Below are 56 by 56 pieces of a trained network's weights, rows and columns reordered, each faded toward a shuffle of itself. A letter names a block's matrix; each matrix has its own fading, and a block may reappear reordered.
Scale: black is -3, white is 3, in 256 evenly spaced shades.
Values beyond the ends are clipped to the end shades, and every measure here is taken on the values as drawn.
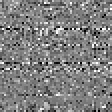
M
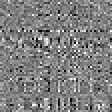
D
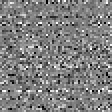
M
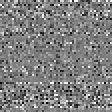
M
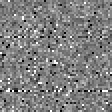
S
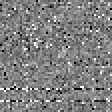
S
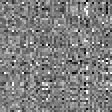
D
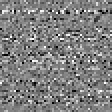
M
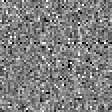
S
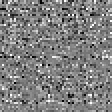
M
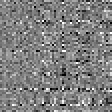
D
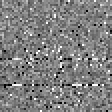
S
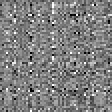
D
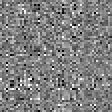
D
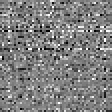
M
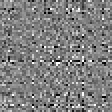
D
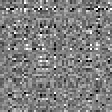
D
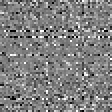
M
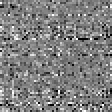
M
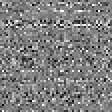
M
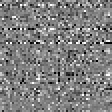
M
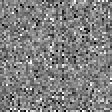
S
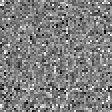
S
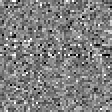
S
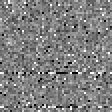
S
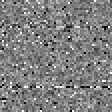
S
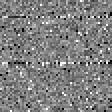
S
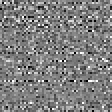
M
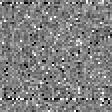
S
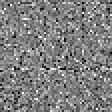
S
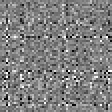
D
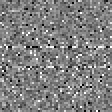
S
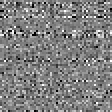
M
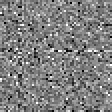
S
